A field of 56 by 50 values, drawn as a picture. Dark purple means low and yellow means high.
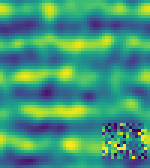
The bottom right is the roughest part. An odd patch, rougher than its surroundings, sits in the bottom right. Horizontal stripes repeat 5 times down the table. There is no overall slope.
